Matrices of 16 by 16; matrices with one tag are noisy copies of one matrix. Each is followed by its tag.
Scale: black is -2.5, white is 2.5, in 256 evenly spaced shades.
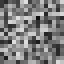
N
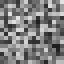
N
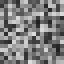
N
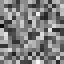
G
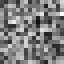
N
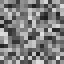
G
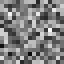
G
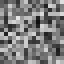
N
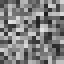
N
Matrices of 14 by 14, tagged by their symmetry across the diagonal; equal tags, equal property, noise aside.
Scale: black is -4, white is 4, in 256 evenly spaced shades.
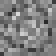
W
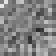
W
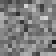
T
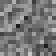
W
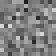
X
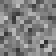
W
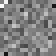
W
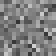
X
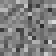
T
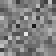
X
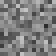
T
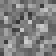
W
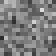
T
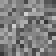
W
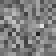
T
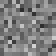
T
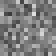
T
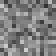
X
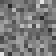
T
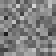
X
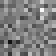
X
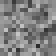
T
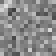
W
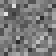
W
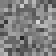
X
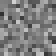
X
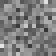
W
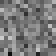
T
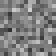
X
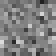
X
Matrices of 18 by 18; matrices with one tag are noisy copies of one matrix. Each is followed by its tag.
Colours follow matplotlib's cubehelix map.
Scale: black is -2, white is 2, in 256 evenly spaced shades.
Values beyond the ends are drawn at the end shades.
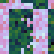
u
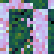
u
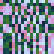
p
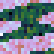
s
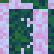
u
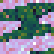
s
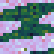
s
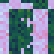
u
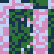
u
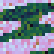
s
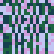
p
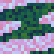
s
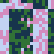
u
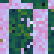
u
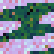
s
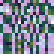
p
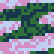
s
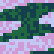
s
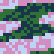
s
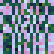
p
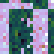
u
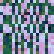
p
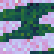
s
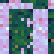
u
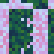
u
